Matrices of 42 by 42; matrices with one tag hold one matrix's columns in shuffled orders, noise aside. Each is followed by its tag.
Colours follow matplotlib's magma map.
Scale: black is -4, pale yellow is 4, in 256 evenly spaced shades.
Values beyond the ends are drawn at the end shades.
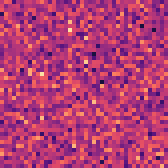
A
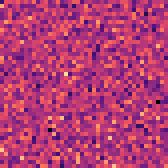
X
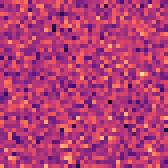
X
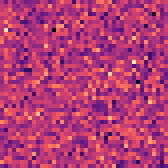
A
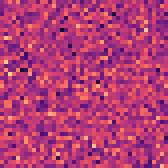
A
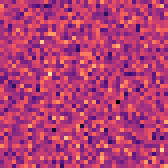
X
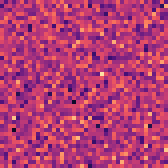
X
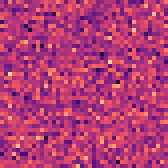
A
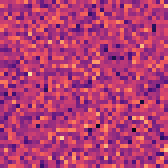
X
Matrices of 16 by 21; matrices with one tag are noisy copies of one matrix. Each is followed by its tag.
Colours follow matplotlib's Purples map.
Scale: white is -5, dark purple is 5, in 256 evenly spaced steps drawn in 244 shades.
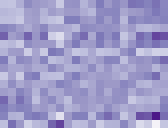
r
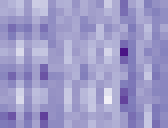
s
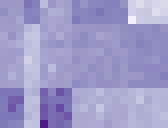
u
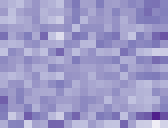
r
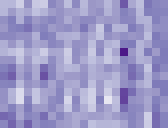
s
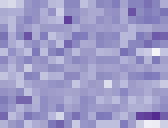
r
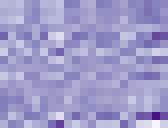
r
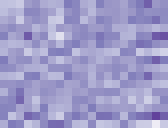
r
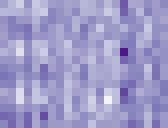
s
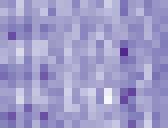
s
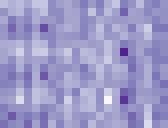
s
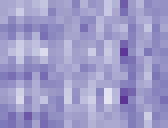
s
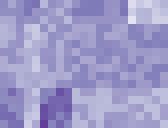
u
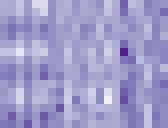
s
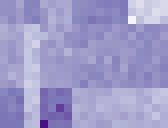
u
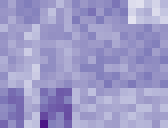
u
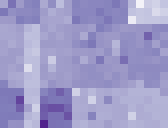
u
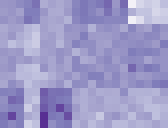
u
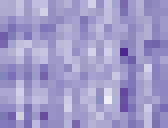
s
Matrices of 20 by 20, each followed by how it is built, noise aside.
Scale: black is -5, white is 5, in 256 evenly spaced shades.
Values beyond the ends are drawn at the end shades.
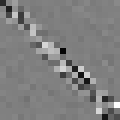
banded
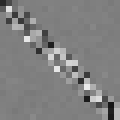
banded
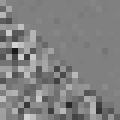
lower triangular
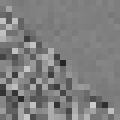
lower triangular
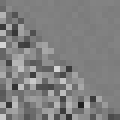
lower triangular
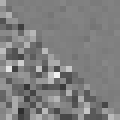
lower triangular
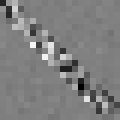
banded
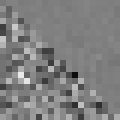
lower triangular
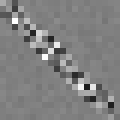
banded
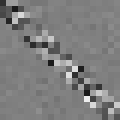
banded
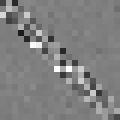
banded
